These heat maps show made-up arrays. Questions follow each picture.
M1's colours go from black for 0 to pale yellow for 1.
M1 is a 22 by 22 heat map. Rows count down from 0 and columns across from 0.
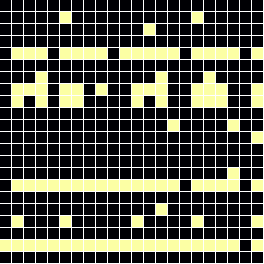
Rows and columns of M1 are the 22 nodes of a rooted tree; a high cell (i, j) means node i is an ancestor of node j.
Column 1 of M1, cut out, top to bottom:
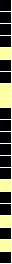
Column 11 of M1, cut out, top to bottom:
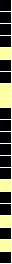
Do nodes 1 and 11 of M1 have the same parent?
yes
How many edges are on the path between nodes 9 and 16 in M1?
7
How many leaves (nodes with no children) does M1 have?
9
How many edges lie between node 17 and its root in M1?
6
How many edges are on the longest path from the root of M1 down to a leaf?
7
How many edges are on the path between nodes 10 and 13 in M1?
6
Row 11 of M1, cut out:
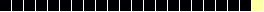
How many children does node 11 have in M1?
1
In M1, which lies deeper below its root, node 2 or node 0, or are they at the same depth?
node 2
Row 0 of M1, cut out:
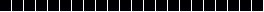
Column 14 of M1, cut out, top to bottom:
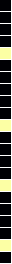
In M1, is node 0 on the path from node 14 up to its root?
no
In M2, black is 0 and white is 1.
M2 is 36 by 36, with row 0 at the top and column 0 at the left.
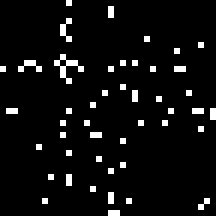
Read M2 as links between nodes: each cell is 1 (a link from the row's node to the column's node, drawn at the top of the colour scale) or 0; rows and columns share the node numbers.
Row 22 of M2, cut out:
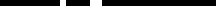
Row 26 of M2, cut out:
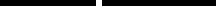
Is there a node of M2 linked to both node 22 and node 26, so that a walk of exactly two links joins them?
yes
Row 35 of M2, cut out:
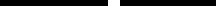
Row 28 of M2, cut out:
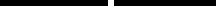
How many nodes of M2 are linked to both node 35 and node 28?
1
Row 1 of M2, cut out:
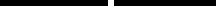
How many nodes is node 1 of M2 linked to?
1
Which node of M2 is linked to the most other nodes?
node 11
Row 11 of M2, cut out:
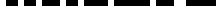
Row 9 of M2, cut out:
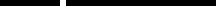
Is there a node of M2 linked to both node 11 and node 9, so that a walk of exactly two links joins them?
yes
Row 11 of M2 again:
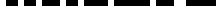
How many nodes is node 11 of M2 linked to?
9
